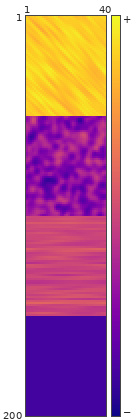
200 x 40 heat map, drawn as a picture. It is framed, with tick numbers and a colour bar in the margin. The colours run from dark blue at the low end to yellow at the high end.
The table splits into 4 rows of 1 panel. Panel 1,1: very high, slanting down to the right, faint in contrast. Panel 2,1: low, blotchy. Panel 3,1: middling, streaked across, faint in contrast. Panel 4,1: very low, flat.
